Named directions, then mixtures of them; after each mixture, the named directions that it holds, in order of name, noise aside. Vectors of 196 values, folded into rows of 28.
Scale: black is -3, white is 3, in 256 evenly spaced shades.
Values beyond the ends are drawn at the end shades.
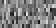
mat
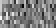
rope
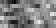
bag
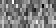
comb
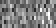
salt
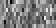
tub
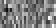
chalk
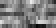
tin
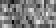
bag, chalk, salt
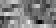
bag, tin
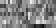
tin, tub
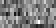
bag, mat, tin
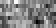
bag, comb, tub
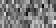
comb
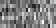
bag, chalk, salt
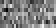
chalk, salt, tin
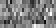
tin, tub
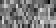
comb, mat, salt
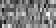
mat, salt, tin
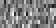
mat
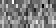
comb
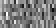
mat, rope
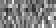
chalk, comb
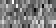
comb, mat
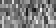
comb, salt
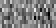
salt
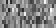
chalk, mat, tub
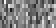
chalk, mat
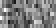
bag, rope, salt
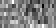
bag, comb, tin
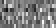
chalk, mat, salt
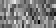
bag, mat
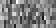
rope, tub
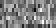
mat, salt, tin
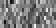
tub
